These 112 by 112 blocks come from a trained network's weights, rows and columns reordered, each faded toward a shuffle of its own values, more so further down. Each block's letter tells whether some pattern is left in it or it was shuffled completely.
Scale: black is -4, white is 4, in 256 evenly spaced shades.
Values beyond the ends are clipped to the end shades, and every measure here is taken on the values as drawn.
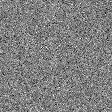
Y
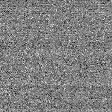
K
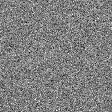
K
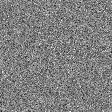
Y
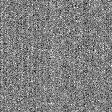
K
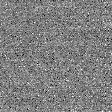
K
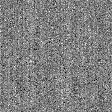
K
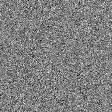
K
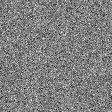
Y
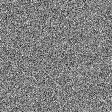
Y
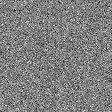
Y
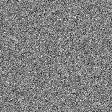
K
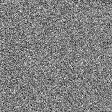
K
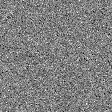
Y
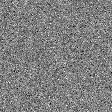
Y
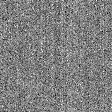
K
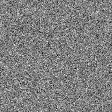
K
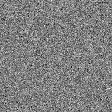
K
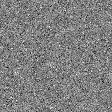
Y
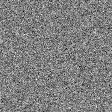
K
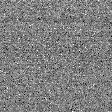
K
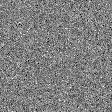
Y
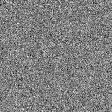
K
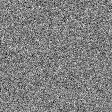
Y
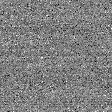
K
